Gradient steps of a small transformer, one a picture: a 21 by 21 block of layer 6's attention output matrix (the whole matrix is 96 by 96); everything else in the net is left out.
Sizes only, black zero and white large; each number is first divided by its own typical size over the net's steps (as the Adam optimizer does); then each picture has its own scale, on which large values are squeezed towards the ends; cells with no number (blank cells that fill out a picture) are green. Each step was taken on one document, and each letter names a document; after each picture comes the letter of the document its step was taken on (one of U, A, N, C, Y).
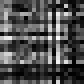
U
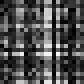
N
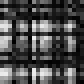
N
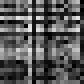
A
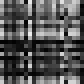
A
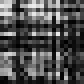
U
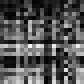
A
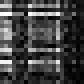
U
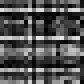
A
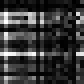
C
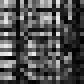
U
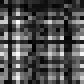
C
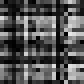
A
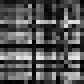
A
